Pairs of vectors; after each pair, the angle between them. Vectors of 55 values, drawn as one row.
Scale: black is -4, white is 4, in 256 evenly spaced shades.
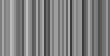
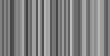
nearly opposite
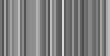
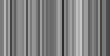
partly opposed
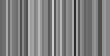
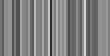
orthogonal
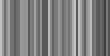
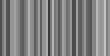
nearly opposite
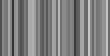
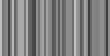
nearly opposite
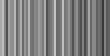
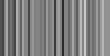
nearly opposite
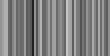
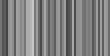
nearly opposite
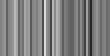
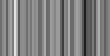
partly aligned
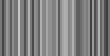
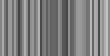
nearly opposite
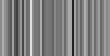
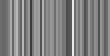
nearly opposite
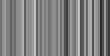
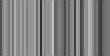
partly aligned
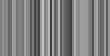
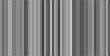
nearly opposite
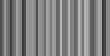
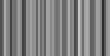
nearly parallel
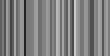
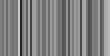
orthogonal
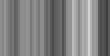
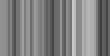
nearly parallel
